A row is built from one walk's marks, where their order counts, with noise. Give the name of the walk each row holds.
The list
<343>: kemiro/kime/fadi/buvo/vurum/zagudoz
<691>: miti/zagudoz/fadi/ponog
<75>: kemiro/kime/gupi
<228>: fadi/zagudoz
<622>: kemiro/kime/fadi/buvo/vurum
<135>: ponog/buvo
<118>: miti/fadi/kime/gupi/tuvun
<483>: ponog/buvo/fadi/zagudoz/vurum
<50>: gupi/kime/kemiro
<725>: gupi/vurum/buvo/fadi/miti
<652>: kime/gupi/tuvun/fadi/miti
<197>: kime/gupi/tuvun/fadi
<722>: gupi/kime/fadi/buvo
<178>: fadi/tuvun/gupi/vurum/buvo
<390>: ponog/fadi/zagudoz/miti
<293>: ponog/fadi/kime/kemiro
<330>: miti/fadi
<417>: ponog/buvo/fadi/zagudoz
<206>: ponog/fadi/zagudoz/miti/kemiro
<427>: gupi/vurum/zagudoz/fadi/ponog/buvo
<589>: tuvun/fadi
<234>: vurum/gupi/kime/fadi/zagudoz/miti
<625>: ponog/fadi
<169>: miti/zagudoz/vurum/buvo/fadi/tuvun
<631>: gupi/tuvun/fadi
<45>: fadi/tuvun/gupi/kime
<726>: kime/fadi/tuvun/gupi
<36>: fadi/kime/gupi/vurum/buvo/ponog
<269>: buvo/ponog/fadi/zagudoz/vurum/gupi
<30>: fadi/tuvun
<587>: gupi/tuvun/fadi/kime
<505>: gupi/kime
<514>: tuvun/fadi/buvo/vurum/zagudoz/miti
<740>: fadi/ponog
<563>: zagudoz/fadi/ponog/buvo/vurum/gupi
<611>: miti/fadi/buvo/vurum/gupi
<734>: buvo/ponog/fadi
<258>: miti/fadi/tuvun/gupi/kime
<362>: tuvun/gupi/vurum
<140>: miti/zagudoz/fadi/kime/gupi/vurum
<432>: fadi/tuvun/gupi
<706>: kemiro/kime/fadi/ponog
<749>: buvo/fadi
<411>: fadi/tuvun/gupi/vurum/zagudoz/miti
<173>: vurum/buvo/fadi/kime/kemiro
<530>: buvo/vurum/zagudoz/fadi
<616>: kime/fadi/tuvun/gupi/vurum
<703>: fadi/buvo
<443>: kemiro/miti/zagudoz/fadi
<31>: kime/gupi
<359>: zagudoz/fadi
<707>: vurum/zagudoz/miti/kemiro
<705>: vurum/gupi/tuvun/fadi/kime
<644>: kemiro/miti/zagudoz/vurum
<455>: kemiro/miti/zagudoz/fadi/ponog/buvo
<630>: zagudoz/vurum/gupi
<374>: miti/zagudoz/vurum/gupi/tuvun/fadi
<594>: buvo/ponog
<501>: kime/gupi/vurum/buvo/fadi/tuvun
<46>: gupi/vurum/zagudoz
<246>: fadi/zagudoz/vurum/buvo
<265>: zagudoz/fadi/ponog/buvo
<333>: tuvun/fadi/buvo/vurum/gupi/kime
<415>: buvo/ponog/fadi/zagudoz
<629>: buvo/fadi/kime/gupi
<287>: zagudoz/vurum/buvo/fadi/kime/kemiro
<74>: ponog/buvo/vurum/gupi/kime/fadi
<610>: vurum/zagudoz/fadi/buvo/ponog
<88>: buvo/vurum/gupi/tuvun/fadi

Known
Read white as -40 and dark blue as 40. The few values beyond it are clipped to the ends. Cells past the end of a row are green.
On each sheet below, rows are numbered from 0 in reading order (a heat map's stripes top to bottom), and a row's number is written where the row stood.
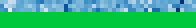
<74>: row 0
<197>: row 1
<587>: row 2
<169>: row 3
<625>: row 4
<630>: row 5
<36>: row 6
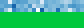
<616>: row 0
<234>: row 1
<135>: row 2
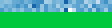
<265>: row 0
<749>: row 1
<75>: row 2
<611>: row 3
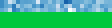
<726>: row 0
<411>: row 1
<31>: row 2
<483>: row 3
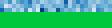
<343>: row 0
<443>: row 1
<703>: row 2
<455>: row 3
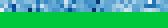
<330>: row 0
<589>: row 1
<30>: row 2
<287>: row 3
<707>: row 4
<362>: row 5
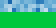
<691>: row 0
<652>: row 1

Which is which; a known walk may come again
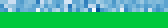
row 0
<74>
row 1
<390>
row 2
<258>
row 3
<644>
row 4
<455>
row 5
<269>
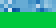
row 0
<630>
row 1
<169>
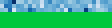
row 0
<629>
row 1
<333>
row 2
<374>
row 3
<514>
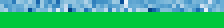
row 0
<140>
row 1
<703>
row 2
<443>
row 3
<740>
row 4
<228>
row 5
<359>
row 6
<88>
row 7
<722>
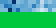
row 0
<173>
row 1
<417>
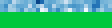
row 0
<483>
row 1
<31>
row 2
<135>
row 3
<118>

